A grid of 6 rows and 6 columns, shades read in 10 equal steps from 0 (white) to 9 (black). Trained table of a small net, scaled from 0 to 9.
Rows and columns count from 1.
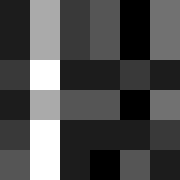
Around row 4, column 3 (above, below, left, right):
8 8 3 6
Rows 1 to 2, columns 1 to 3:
8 3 7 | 8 3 7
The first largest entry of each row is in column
5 5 3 5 3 4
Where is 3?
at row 1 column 2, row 2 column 2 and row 4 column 2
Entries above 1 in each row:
6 6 5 6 5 5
